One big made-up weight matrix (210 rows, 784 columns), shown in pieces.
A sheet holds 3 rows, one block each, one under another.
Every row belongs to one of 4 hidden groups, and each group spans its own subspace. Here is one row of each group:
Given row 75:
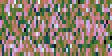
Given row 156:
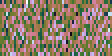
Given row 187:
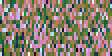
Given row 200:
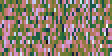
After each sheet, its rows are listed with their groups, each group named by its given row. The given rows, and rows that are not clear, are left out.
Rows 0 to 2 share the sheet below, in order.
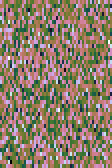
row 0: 156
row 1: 75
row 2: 75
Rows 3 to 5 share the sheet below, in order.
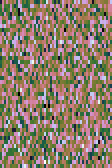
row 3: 187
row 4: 187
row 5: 187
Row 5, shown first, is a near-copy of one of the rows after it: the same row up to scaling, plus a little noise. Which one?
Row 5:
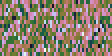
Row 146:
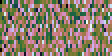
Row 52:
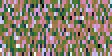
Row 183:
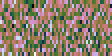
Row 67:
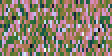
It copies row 67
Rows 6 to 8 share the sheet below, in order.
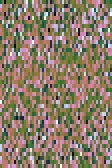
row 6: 156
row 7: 200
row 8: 200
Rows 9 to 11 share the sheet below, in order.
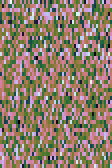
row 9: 156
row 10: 200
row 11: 187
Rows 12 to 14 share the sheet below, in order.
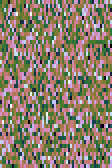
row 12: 75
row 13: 75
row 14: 156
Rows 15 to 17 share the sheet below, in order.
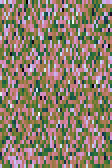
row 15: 156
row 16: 75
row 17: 75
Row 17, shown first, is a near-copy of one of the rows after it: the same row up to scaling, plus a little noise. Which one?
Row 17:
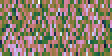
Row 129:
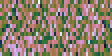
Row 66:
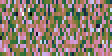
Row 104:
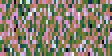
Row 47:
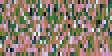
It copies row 129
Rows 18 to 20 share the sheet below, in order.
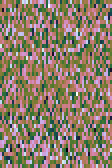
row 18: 200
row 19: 200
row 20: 75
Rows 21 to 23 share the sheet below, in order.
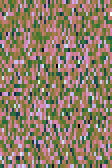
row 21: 200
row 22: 200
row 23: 200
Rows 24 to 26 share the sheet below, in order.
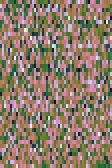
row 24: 75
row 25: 75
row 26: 75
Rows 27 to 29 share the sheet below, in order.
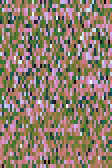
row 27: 156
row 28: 75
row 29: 187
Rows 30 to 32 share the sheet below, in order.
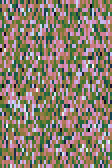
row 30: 187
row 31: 75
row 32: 156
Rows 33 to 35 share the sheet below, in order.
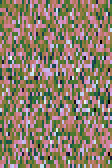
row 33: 200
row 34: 156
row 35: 156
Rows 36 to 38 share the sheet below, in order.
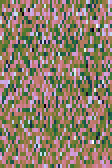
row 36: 75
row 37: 187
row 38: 75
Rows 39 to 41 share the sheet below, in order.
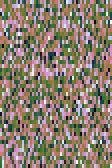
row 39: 200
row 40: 156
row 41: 187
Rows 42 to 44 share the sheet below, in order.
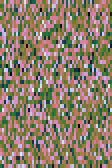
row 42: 200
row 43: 187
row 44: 200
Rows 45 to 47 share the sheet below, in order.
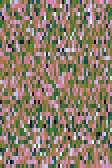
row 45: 200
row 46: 200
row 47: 75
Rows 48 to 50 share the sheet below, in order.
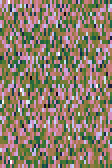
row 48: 75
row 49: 187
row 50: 75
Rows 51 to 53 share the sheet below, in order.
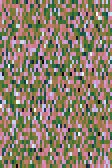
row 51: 200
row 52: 187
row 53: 75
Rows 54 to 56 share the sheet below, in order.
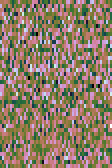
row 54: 75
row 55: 75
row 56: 200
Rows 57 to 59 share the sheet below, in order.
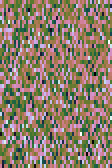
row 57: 156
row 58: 75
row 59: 187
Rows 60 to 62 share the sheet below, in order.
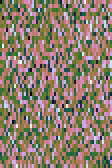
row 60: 187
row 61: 75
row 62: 75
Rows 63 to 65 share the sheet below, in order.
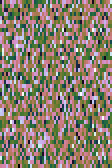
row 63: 187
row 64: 156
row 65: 187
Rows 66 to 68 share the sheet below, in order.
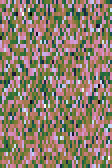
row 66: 75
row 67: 187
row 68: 156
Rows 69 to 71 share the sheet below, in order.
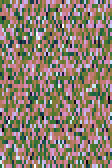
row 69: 200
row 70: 156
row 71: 187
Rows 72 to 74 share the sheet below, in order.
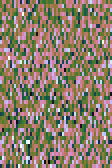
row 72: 75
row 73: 75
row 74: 187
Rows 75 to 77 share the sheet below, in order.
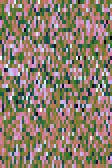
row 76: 187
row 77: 200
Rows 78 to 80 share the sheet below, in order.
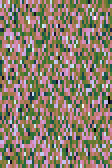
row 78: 75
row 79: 156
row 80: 75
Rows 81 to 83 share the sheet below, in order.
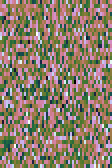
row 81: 200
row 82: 75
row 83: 156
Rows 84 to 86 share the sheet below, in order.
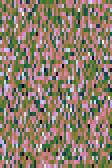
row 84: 75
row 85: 156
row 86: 200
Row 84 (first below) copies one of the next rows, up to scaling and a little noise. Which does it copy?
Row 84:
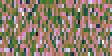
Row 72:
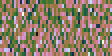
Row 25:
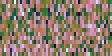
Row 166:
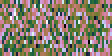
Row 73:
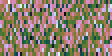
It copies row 72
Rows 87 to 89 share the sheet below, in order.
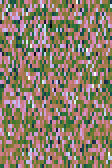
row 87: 187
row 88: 75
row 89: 156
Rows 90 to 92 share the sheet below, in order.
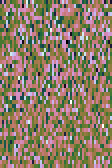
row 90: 156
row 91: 200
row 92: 156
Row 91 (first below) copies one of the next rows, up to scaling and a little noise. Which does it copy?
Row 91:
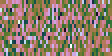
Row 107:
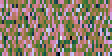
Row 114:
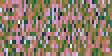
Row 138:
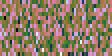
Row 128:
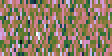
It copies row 114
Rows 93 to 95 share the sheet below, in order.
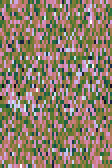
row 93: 200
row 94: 75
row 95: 200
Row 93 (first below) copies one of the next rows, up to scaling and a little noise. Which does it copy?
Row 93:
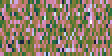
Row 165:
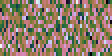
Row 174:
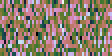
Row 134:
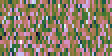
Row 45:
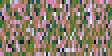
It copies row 45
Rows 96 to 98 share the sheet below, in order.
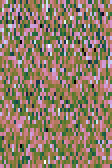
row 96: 156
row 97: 75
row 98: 187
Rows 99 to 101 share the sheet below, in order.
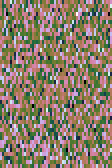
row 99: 156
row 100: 200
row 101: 75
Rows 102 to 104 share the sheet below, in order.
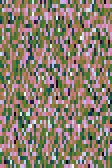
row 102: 156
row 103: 200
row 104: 75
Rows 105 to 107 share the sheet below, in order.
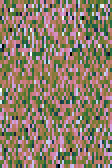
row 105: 187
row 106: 200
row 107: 200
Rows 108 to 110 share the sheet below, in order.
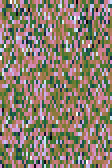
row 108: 187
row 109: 187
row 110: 187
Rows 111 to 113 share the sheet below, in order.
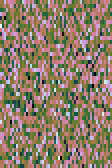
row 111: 200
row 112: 75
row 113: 200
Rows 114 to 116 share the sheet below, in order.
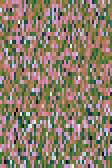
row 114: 200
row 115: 75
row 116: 75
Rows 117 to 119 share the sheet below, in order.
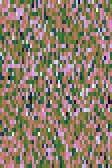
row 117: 187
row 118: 156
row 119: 200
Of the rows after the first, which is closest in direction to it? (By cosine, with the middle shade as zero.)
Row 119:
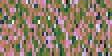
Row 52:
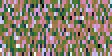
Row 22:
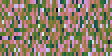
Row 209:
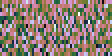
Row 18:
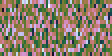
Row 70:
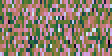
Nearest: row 18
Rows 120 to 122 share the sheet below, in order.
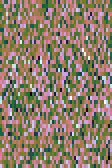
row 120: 156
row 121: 75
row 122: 156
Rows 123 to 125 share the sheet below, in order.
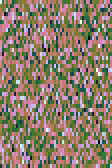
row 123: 187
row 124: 200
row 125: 187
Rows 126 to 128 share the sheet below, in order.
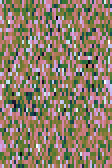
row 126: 156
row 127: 75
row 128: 200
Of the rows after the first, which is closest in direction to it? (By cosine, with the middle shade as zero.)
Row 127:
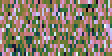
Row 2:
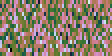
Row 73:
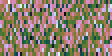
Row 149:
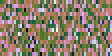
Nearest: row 2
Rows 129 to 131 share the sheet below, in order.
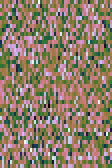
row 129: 75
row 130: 187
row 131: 75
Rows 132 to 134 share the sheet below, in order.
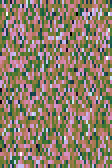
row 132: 156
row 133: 200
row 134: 200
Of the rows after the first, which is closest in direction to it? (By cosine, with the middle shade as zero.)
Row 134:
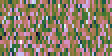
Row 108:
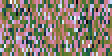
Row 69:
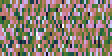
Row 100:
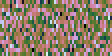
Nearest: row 100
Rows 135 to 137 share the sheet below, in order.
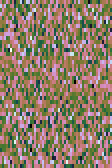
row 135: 75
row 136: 75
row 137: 75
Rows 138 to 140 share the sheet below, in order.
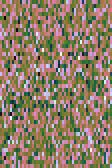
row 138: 200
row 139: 75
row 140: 187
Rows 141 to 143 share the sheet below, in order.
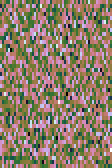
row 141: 75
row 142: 200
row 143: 75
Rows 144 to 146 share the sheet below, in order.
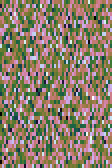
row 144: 75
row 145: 200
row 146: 187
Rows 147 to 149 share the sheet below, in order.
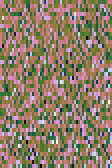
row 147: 187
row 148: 156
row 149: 200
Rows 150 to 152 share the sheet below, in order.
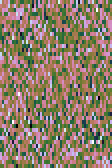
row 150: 187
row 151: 187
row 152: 75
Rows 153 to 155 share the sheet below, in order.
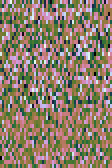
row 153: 156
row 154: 75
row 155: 200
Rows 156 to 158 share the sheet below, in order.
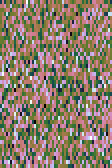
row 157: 187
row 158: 75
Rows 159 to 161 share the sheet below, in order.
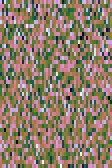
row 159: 156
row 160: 156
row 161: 200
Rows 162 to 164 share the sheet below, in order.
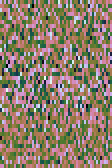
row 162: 187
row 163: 187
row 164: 200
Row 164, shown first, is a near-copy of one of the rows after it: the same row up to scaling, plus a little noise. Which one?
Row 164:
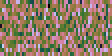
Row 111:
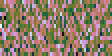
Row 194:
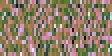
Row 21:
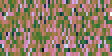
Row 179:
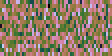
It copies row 179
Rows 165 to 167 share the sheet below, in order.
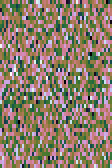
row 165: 200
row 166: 75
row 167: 187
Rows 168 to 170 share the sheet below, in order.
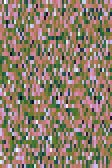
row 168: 156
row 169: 200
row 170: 187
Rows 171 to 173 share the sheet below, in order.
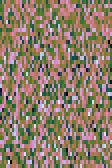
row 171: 156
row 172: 200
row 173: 75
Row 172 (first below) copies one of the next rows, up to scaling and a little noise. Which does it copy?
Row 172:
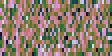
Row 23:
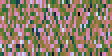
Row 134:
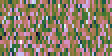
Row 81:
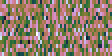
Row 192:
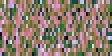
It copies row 192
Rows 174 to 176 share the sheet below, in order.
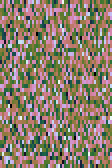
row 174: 200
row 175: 75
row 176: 75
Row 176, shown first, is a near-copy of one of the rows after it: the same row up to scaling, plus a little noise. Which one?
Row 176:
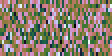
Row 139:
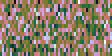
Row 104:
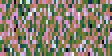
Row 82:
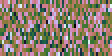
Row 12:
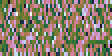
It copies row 82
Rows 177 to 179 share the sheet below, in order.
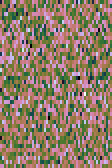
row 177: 187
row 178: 200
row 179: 200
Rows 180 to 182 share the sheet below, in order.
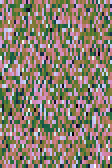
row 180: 156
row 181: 187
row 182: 156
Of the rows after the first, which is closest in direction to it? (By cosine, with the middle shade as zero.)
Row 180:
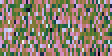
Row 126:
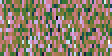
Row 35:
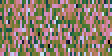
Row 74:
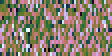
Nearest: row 126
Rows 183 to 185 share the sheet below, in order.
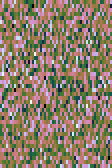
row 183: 187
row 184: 187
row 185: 156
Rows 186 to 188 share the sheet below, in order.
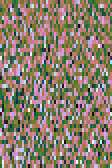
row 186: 187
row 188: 187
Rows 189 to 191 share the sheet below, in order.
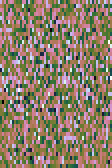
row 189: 156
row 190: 200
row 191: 200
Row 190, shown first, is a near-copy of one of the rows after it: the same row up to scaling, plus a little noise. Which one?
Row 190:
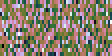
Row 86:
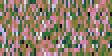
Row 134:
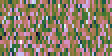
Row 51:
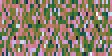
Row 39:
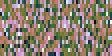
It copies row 39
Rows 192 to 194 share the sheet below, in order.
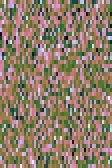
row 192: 200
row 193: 156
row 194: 200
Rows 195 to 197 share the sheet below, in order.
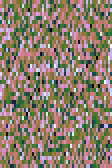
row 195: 156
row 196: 75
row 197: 156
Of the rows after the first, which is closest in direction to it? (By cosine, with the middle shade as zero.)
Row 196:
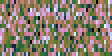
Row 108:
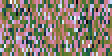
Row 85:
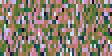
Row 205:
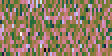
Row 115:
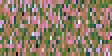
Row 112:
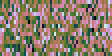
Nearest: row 112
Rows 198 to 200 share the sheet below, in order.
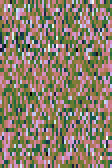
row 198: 187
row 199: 75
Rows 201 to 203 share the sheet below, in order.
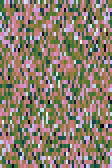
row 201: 200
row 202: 156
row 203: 156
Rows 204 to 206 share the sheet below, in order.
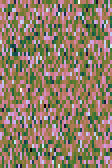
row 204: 75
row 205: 187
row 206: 75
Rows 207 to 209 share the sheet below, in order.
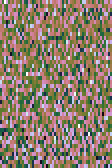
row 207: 156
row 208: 200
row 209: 200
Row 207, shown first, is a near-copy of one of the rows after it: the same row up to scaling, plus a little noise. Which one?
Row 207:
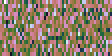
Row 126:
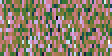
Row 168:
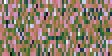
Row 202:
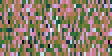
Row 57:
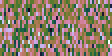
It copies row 168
